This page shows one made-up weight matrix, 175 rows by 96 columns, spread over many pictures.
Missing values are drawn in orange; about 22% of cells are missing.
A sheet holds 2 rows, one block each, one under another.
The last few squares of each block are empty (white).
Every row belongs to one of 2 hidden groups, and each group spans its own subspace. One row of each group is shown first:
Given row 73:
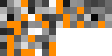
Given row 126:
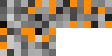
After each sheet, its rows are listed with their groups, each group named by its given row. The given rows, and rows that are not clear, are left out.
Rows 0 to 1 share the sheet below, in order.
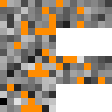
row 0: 126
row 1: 73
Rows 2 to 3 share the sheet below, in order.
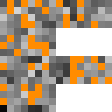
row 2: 73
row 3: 73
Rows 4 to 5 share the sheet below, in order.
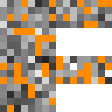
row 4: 126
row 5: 126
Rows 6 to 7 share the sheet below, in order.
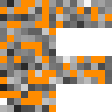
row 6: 73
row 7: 73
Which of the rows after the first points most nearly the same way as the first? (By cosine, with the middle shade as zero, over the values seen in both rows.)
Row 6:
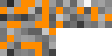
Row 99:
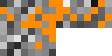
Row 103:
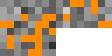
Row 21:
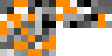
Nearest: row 99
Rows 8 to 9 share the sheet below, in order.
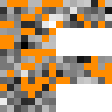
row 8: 126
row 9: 73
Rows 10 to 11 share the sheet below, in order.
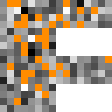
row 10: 73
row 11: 126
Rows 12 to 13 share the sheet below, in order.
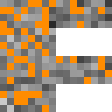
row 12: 126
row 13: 73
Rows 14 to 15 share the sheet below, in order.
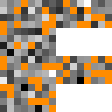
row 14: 73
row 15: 126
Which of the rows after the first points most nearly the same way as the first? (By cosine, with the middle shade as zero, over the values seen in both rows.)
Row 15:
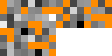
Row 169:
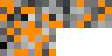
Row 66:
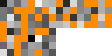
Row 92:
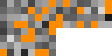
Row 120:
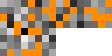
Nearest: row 120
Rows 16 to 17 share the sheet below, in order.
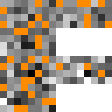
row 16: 73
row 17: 73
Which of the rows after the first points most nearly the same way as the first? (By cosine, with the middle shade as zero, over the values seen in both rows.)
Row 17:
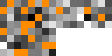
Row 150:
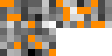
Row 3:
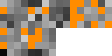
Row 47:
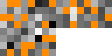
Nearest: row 150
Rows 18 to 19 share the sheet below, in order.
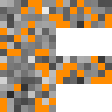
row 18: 126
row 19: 126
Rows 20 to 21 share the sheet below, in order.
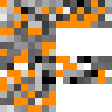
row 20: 73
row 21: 73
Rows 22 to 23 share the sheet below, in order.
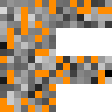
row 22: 73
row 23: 126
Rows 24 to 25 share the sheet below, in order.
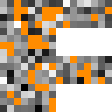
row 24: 73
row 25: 126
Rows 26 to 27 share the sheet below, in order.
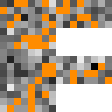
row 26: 73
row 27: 73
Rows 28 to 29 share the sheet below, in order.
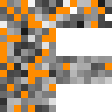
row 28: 126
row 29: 73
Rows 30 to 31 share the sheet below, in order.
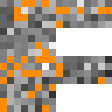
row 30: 73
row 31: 126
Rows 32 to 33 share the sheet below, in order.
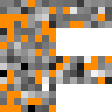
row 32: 126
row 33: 73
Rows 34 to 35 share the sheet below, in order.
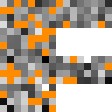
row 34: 126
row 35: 73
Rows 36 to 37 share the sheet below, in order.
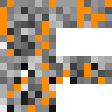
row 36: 73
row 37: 73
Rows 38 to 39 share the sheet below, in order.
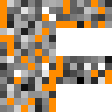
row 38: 126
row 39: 126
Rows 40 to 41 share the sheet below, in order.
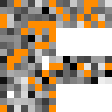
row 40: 126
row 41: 126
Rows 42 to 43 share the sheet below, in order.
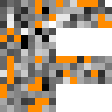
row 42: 126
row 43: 73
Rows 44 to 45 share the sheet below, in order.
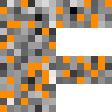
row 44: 126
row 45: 126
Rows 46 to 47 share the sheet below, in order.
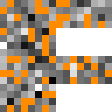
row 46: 73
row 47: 126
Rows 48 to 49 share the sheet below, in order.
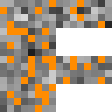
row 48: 73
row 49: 126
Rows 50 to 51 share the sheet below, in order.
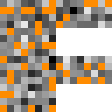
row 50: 126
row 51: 73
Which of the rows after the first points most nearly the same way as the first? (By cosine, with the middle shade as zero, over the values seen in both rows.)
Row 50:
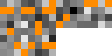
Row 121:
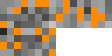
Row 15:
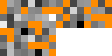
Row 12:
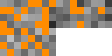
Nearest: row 12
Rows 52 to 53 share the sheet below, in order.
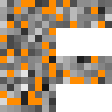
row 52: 126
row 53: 73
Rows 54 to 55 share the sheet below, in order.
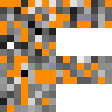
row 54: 126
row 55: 73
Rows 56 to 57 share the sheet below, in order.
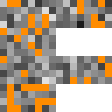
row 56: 126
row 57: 73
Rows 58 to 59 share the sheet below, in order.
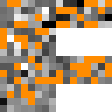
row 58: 126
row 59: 73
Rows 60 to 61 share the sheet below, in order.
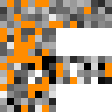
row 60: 126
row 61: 126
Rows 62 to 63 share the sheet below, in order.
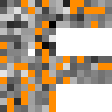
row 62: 73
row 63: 73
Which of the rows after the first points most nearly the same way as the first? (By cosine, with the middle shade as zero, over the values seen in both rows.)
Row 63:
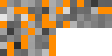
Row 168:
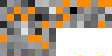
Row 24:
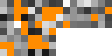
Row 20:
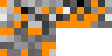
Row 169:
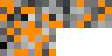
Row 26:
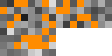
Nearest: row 20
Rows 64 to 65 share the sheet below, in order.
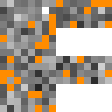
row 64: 126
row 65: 126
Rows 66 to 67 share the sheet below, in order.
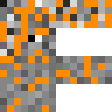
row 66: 126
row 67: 73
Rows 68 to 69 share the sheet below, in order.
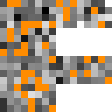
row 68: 126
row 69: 73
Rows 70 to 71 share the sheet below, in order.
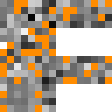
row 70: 73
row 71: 73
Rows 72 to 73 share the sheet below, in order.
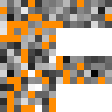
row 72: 126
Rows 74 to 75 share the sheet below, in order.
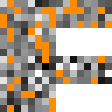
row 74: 126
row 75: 126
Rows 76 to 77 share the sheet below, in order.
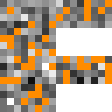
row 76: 73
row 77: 126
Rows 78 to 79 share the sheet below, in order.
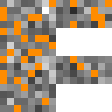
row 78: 126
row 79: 126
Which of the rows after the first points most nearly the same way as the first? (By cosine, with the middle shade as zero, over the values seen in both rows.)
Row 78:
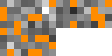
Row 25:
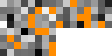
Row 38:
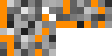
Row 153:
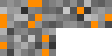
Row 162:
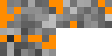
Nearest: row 38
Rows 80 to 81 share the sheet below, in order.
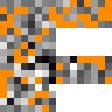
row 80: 73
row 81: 126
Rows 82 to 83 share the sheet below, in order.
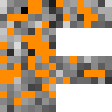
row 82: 73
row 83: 73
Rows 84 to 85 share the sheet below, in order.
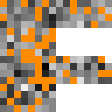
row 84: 126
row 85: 126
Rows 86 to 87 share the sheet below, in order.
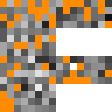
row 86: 126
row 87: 126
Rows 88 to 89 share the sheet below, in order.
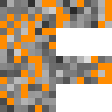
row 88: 126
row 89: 73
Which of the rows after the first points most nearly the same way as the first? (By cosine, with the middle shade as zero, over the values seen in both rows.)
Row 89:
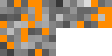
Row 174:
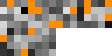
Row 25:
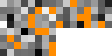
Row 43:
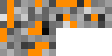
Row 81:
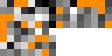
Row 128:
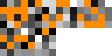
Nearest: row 174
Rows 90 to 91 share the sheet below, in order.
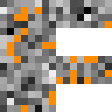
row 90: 73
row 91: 126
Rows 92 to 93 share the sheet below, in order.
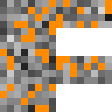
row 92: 126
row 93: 73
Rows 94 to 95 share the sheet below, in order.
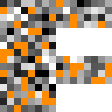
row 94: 73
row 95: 126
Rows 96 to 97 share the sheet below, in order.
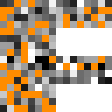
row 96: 73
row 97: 126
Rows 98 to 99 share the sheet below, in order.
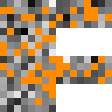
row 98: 73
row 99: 73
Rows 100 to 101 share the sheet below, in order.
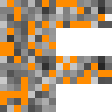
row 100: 126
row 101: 126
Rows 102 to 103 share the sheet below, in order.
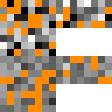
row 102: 73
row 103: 73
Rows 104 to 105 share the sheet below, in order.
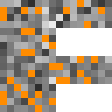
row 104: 73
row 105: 126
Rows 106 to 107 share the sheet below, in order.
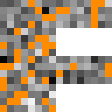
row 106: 126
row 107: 73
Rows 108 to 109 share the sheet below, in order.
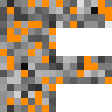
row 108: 73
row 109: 73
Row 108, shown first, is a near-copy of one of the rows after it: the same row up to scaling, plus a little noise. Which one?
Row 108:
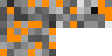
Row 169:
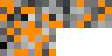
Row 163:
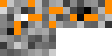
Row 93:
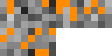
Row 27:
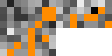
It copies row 27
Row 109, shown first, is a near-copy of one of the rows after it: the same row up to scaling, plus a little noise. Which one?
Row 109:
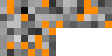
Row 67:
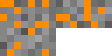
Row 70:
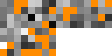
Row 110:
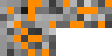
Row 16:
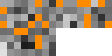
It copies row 110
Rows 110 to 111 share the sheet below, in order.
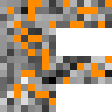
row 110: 73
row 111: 126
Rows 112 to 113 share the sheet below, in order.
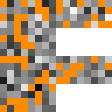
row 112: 126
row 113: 126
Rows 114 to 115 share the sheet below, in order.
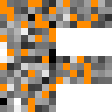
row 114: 73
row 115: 73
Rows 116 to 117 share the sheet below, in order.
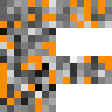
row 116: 73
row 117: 126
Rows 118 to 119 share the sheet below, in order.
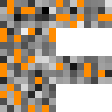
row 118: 126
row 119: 126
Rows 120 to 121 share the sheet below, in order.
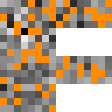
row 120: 126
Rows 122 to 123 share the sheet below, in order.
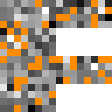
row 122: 126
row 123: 73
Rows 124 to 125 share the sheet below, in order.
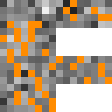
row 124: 126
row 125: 73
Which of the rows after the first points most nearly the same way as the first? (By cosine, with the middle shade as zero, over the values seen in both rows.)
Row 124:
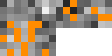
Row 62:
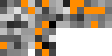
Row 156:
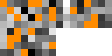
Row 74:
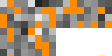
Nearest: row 62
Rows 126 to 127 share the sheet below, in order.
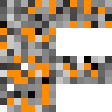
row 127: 73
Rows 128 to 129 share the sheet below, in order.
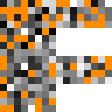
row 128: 126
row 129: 73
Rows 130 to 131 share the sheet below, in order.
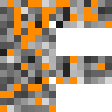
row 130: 73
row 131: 73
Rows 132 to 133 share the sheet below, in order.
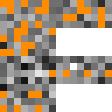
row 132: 73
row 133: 126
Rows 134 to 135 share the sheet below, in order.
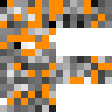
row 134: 73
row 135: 73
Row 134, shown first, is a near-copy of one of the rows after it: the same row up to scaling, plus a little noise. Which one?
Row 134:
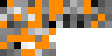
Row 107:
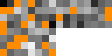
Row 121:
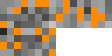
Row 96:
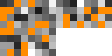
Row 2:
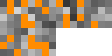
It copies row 107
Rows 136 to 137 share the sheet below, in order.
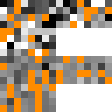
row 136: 126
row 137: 126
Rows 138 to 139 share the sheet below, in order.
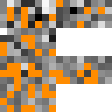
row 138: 126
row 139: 73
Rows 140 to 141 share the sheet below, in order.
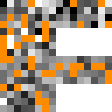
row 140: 126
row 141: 73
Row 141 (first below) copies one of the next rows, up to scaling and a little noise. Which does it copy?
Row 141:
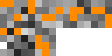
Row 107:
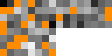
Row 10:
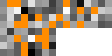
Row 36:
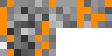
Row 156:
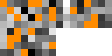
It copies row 36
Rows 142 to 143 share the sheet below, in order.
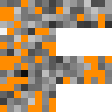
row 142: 73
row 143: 73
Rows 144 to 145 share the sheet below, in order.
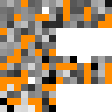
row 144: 126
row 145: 73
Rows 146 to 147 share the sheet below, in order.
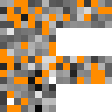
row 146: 73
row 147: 126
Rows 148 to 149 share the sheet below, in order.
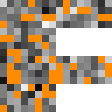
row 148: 126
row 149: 126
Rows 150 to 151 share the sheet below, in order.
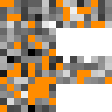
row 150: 73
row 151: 73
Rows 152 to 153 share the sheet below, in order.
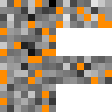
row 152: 73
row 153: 73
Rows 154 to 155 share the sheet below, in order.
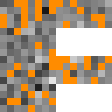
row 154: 126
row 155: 126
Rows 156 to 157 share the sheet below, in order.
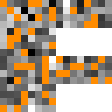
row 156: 73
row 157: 73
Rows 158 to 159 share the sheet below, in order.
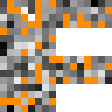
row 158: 73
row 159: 73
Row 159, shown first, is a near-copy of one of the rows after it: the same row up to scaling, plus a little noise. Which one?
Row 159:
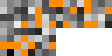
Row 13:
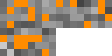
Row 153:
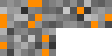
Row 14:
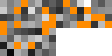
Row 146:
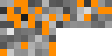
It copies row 14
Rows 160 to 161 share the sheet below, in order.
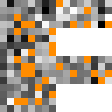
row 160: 126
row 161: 126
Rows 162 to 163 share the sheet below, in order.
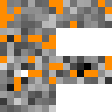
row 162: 126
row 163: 73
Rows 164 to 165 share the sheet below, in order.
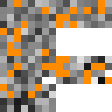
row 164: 126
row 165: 126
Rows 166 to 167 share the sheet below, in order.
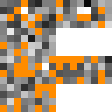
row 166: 73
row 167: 126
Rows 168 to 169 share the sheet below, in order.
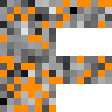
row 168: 126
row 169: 73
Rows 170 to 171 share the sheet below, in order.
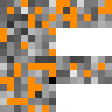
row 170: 73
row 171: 126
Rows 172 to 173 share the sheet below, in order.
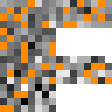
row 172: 73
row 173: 126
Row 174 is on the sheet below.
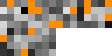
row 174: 73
